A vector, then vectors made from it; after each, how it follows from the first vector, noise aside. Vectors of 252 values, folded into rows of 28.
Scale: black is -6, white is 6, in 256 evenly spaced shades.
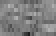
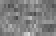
negated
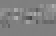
partly zeroed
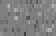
partly zeroed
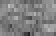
copied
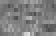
negated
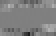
partly zeroed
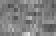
negated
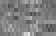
negated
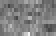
negated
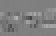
partly zeroed
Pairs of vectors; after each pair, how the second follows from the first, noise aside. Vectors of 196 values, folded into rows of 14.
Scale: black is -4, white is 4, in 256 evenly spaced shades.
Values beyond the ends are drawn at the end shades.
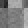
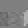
partly zeroed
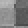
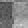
reversed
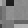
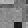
reversed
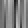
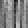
copied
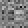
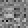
reversed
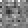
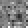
reversed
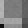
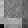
copied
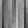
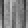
reversed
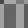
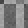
copied
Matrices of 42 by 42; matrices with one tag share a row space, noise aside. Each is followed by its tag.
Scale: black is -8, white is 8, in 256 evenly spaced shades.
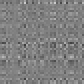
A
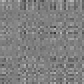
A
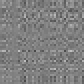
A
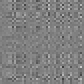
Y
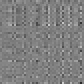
Y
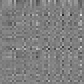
Y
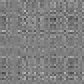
A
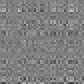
A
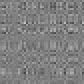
A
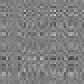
A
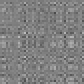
A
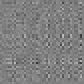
Y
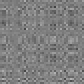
A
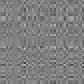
A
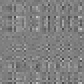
Y
